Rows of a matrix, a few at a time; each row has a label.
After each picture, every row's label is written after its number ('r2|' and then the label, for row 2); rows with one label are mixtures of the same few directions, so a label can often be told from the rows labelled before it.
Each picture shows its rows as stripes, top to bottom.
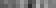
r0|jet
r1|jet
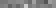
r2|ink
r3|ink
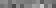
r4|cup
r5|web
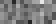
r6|web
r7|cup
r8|cup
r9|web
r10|web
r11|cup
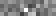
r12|web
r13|jet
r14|ink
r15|jet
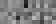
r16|ink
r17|ink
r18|web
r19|cup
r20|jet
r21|web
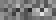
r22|ink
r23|jet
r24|jet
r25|web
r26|cup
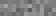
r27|jet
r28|jet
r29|cup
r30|web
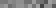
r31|ink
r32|cup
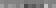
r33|web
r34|web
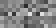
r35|ink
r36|ink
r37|ink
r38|cup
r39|web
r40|ink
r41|web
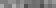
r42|web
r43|web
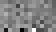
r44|web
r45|jet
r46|web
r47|jet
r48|jet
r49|cup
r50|jet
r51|jet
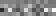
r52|ink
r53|jet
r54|web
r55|jet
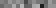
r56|ink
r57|ink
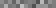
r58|ink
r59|jet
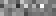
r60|jet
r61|cup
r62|web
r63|web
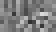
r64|cup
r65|cup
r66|cup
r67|web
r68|ink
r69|jet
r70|cup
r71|ink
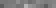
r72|jet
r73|web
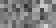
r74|cup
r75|web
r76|jet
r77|ink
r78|ink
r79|cup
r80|web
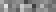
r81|web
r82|jet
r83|jet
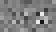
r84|cup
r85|ink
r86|web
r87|ink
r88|web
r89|ink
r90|ink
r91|jet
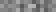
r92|jet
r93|jet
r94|jet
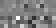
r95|cup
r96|ink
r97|web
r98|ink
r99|jet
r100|cup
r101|jet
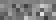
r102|cup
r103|web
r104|jet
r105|cup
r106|web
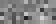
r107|ink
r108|web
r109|cup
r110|web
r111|web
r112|web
